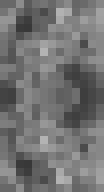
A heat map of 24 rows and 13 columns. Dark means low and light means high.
Slope: none. Grain: blotchy. Mirror symmetry: top to bottom. Histogram: bell-shaped.
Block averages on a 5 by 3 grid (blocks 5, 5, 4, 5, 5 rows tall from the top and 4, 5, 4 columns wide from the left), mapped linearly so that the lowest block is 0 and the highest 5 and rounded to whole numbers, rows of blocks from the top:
2 4 5 | 3 4 3 | 2 3 0 | 3 4 3 | 2 4 5
